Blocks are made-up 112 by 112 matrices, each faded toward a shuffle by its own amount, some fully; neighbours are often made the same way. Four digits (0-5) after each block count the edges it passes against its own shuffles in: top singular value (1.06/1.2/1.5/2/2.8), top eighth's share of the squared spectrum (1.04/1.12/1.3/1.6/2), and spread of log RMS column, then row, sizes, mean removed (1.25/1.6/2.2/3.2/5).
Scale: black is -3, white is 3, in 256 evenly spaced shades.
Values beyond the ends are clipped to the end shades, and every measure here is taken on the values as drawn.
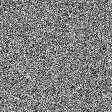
0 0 0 0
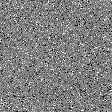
3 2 0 0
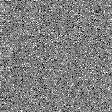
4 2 0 1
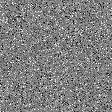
2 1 0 0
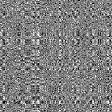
5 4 3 3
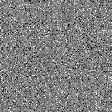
4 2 1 1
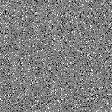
4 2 1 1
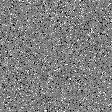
0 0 0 0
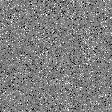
3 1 0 0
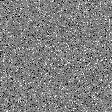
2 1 0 0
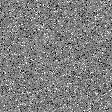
0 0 0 0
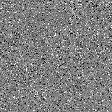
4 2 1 1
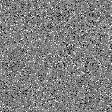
3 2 0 1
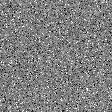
0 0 0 0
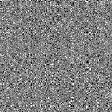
4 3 2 2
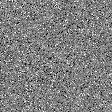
2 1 0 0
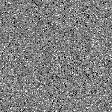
3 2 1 1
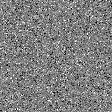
2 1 0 0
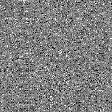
3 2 1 1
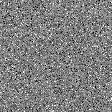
2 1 0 0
